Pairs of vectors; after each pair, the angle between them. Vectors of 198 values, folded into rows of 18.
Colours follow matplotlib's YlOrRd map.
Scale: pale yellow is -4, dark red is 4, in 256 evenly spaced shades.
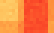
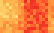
nearly parallel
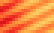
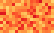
orthogonal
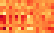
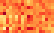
nearly opposite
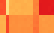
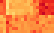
nearly parallel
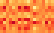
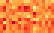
nearly parallel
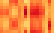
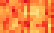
nearly opposite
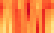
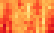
nearly opposite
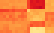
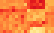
nearly parallel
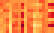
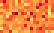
orthogonal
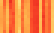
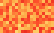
orthogonal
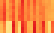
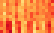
nearly opposite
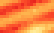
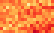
partly opposed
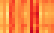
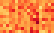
partly aligned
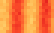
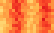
nearly parallel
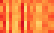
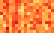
partly opposed
